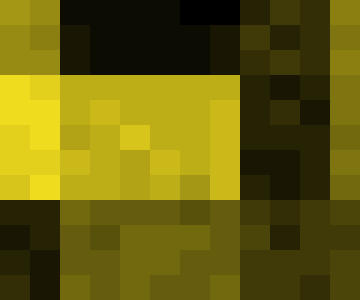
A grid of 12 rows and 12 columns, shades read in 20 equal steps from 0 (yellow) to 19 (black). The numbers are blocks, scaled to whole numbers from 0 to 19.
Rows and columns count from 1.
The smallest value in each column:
0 0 3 3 2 3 4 3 13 14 14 8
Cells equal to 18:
12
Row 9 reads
16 16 10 11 11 11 12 11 14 15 14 13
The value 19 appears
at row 1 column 7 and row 1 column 8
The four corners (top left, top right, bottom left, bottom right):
6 8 15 13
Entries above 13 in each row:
9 9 9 3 3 3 3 3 5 5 5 5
